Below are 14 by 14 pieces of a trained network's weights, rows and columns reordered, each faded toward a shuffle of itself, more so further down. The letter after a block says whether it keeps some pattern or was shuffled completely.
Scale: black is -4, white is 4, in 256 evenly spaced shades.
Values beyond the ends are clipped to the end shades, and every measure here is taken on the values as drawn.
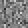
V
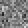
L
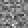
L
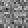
L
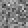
V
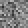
V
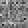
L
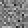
V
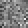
V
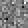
V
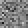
V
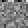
L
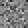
V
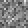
V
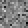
V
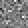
V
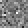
V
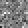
V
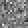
V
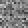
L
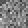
V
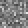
V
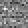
L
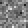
V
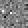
V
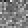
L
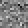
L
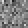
L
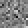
L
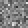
V
